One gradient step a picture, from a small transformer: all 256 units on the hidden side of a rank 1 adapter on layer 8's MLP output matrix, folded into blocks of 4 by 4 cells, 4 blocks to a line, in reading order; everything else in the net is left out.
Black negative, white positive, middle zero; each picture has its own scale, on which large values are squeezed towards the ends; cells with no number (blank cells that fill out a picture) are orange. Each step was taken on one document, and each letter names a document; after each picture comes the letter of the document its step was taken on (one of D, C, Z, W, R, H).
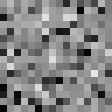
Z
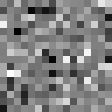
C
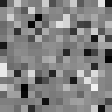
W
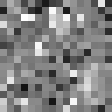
C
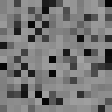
W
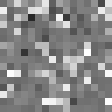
C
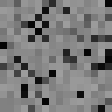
W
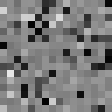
W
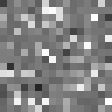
C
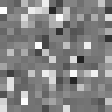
C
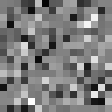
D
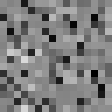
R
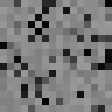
W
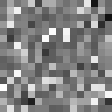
D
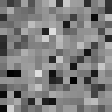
Z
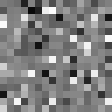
C
